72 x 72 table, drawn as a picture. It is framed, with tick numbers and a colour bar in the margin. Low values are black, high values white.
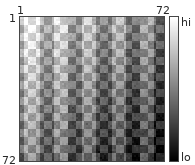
Stripes: upright, repeating 5 times. Histogram: bell-shaped. Ninth with the lowest average: bottom right. Slope: up to the top left. Ninth with the highest average: top left. Mirror symmetry: none.
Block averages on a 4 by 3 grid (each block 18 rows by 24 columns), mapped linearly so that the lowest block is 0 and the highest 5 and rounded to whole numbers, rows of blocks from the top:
5 3 3 | 4 3 2 | 3 2 1 | 2 1 0
